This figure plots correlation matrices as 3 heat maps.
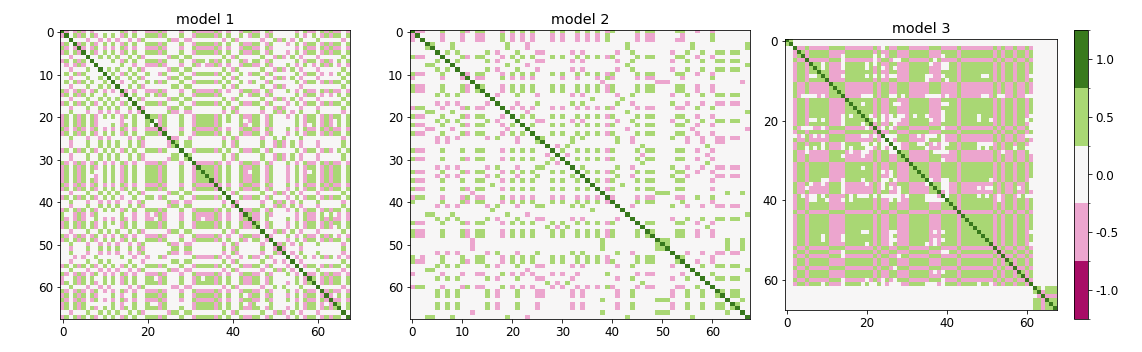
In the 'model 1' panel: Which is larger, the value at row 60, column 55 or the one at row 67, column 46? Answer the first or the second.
the second
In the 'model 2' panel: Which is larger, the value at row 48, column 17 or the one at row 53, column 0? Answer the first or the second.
the second
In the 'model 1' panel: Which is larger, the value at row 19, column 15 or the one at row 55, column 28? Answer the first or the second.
the second
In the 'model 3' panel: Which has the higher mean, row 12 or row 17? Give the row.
17
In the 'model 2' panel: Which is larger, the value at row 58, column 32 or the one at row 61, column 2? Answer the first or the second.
the second
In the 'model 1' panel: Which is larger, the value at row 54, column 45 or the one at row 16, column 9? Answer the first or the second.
the second
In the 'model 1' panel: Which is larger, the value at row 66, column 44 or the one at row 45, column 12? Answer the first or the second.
the second
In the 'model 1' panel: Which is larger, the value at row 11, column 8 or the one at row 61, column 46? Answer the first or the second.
the first
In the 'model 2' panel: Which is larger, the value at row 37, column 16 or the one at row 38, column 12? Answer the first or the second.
the first
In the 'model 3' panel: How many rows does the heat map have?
68
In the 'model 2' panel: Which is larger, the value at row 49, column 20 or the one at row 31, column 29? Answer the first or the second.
the first
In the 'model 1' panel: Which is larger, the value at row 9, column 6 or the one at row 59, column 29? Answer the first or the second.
the first
